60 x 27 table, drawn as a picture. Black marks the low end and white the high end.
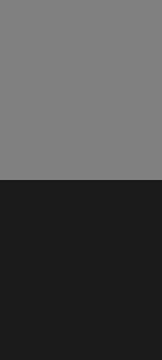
The table splits into 2 rows of 1 panel. Panel 1,1: middling, flat. Panel 2,1: very low, flat.
